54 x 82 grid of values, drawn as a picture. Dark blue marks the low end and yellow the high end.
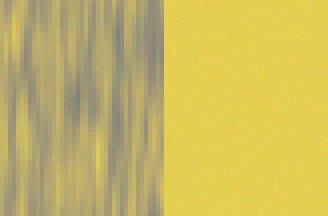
The table splits into one row of 2 panels. Panel 1,1: high, streaked downward. Panel 1,2: very high, flat.
